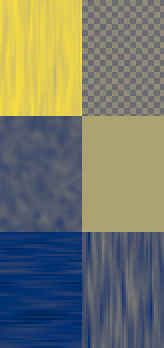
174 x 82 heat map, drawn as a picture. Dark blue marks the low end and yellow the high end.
The table splits into 3 rows of 2 panels. Panel 1,1: very high, streaked downward, faint in contrast. Panel 1,2: middling, checkered. Panel 2,1: low, blotchy, faint in contrast. Panel 2,2: high, flat. Panel 3,1: very low, streaked across, faint in contrast. Panel 3,2: low, streaked downward.
